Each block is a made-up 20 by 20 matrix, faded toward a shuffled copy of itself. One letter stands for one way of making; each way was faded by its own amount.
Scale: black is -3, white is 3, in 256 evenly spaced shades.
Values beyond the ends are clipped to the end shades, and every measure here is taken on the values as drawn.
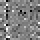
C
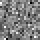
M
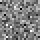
M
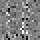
C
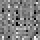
C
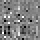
C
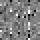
C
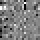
C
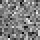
M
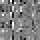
C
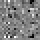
C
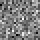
M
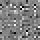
C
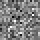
M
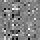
C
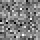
M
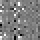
C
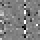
C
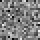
M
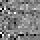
C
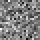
M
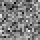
M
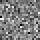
M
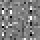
C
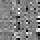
C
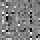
C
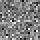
M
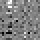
C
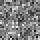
M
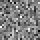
M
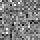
M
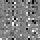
C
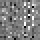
C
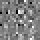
C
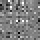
C
